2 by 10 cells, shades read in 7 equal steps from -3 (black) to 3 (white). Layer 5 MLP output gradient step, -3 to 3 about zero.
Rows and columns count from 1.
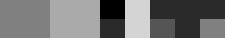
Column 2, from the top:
0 0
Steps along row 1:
same up same down up down same same up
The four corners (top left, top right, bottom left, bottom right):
0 3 0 3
